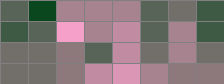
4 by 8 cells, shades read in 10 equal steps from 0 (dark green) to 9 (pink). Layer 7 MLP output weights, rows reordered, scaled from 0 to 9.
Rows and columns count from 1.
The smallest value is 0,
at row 1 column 2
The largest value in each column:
4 4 9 7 8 6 6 5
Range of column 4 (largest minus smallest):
4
